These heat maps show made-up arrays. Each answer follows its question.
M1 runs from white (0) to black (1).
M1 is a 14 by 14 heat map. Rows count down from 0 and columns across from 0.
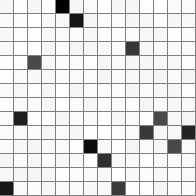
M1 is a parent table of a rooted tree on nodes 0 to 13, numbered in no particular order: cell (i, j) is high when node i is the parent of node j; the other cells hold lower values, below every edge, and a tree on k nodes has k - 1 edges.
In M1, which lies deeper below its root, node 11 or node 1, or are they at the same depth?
the same depth
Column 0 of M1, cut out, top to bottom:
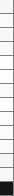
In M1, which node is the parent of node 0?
13
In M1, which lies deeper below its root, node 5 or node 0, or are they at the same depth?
node 5
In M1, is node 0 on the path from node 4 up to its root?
yes
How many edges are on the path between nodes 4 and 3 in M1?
4
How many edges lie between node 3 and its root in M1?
0
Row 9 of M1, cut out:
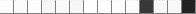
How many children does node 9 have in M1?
2
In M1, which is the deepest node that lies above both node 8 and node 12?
9
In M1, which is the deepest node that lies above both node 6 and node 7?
9
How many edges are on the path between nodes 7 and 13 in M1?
3
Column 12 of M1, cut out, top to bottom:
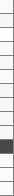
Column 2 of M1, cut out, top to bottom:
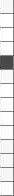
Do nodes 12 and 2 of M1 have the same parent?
no
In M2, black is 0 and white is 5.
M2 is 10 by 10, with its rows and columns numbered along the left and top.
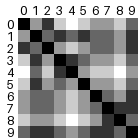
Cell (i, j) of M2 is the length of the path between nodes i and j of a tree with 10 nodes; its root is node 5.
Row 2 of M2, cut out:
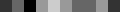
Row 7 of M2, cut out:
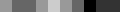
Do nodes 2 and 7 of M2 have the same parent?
yes
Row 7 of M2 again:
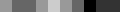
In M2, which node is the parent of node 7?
9
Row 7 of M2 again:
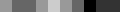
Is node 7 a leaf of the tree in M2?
no
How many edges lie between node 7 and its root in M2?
3
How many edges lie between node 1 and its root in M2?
1
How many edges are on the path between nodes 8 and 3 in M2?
4
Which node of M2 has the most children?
9
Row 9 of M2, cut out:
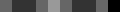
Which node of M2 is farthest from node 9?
4
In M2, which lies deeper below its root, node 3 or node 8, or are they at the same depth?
node 8
